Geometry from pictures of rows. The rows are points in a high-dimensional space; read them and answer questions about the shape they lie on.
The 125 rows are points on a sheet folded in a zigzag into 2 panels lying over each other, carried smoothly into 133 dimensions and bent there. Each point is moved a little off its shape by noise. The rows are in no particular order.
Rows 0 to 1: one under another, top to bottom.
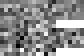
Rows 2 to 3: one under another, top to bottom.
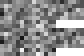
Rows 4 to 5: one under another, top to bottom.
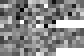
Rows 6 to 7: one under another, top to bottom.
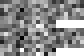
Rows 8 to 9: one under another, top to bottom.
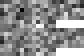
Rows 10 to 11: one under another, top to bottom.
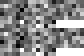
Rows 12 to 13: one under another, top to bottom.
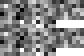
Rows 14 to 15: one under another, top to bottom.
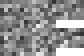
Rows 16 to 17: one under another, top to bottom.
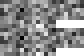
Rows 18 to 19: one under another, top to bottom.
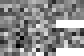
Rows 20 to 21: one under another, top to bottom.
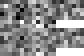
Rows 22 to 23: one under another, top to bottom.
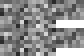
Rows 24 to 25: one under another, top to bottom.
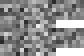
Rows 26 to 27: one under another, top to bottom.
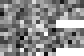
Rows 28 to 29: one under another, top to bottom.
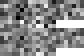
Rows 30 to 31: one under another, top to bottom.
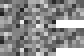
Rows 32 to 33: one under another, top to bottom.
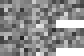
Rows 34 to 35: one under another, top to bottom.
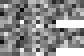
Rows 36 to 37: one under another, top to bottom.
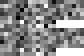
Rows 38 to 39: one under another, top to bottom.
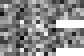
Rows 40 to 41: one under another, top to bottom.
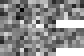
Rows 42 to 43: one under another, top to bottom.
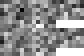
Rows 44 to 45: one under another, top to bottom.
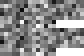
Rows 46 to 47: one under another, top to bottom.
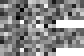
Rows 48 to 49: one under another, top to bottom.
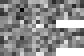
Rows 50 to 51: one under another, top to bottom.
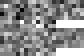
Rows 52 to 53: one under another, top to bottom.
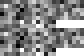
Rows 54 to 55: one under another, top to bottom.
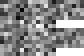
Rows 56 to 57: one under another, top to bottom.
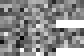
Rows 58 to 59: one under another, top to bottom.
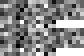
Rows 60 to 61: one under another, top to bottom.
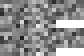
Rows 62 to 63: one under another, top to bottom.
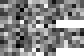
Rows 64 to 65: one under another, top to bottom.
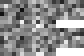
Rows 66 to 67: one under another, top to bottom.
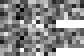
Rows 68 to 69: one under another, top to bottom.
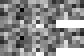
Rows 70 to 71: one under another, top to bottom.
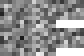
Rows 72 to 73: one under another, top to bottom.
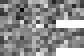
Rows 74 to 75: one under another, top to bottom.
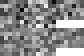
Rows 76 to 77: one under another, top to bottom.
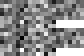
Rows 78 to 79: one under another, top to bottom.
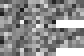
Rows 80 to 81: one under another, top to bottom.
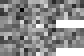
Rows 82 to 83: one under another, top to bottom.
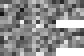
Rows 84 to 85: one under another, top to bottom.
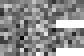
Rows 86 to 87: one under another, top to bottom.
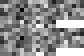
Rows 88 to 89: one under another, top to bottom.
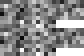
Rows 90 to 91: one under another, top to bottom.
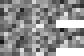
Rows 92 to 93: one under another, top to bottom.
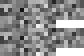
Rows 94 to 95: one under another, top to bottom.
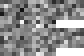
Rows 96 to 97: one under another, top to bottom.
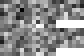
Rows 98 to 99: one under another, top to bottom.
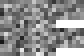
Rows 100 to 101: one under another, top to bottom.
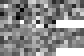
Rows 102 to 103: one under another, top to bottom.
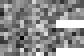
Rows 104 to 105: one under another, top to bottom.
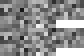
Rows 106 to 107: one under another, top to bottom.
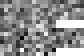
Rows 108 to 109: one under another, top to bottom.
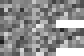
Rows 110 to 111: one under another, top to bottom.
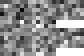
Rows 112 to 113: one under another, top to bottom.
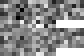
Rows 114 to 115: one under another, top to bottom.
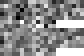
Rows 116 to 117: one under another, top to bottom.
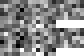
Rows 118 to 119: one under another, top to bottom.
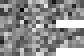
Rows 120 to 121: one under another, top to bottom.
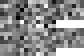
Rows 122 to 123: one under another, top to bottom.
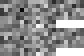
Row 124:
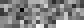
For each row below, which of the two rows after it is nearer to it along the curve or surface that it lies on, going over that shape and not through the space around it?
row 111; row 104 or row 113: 113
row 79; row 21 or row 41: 41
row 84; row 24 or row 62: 62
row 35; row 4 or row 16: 4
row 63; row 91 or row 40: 40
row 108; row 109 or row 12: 12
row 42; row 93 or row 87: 87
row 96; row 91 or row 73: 73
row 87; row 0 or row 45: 0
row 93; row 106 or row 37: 106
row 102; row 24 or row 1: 1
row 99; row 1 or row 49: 1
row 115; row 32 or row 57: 57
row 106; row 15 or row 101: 15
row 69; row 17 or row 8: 8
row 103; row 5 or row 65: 5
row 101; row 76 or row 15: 15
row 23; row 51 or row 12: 51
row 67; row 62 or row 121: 62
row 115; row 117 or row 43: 43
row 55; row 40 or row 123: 40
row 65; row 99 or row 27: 27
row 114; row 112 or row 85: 112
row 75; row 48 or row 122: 122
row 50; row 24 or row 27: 27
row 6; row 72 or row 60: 72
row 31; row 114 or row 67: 67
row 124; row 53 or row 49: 49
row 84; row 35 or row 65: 35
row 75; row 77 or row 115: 77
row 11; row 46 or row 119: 46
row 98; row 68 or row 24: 68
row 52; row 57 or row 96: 57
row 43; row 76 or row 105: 76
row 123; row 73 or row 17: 73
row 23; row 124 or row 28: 28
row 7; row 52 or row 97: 52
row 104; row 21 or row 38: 21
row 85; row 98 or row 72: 72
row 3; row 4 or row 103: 4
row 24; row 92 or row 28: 92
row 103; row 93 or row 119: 93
